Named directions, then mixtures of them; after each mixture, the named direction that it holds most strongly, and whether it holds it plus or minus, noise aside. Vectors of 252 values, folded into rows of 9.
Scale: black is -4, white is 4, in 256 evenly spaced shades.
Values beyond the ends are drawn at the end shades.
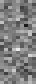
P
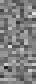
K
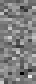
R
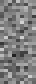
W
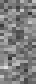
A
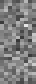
P, minus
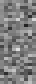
P, plus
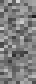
W, plus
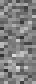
W, minus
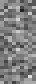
A, minus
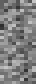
A, plus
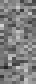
A, minus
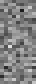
K, plus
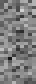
A, plus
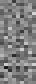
K, plus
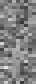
W, minus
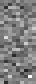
W, plus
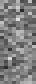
A, minus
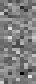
R, plus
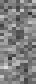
A, plus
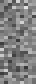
W, plus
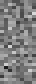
K, plus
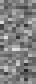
P, plus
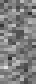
A, plus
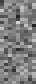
P, minus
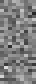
K, minus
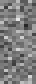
P, plus
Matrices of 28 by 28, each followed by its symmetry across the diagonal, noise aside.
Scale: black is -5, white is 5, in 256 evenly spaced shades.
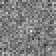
symmetric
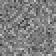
symmetric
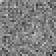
symmetric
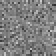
antisymmetric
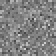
symmetric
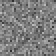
neither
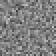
antisymmetric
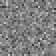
antisymmetric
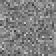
neither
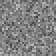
neither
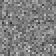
neither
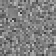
antisymmetric
